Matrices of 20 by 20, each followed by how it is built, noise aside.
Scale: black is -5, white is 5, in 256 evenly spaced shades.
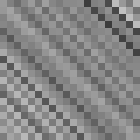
Toeplitz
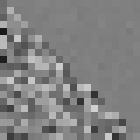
lower triangular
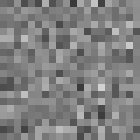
low rank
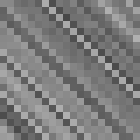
Toeplitz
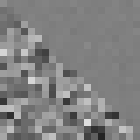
lower triangular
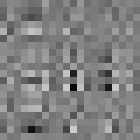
low rank
